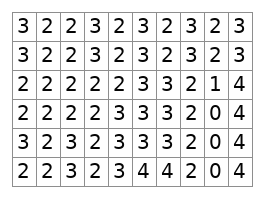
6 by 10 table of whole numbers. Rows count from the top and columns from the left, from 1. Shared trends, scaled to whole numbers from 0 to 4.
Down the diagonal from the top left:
3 2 2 2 3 4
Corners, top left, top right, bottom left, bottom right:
3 3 2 4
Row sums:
25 25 23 23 25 26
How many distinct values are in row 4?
4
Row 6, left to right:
2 2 3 2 3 4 4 2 0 4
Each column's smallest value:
2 2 2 2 2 3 2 2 0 3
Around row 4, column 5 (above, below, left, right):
2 3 2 3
